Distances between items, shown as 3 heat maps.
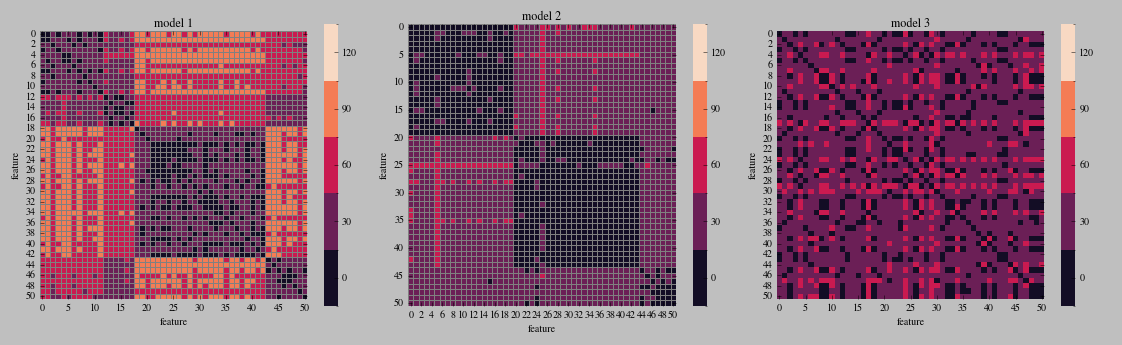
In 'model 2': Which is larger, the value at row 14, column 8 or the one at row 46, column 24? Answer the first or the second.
the second
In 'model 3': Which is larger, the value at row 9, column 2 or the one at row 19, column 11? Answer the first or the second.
the first
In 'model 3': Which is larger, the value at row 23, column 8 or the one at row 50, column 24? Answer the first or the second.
the second
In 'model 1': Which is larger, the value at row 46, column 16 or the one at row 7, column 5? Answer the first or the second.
the first
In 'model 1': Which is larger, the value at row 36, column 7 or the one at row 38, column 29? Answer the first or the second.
the first
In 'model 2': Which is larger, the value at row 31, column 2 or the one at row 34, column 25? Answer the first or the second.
the first
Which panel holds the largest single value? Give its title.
model 1
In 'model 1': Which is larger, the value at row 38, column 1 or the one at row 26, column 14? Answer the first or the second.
the first
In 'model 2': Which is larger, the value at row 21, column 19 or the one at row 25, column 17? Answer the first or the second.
the second
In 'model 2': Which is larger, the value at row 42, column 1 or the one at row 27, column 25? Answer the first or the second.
the first
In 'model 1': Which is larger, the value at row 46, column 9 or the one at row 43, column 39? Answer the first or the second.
the second
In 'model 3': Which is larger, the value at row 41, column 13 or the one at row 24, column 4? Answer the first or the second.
the first
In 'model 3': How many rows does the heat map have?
51
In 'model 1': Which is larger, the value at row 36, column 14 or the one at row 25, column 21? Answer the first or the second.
the first
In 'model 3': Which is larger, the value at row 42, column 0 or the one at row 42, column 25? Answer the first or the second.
the second
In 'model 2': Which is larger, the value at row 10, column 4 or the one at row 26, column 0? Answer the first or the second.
the second
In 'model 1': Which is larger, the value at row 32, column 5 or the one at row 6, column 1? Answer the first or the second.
the first
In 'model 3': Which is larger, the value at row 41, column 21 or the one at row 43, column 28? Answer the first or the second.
the first
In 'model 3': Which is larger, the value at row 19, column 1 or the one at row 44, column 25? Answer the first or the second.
the second
